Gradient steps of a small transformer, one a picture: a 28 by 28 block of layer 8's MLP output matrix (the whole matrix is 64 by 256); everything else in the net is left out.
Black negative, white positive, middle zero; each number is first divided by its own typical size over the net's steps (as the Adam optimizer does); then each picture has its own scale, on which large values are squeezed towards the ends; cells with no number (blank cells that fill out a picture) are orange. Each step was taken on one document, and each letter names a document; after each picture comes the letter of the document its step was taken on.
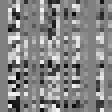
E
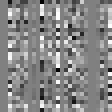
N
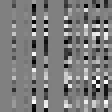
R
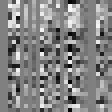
E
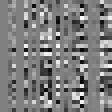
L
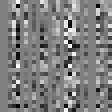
N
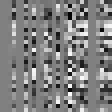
L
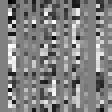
E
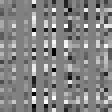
R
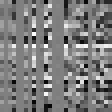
L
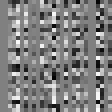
E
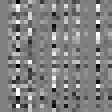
N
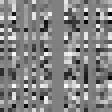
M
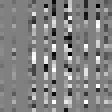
R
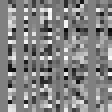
M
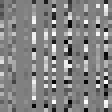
R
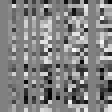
L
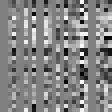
L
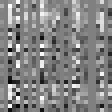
N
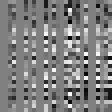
R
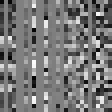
M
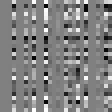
M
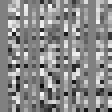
E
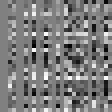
R
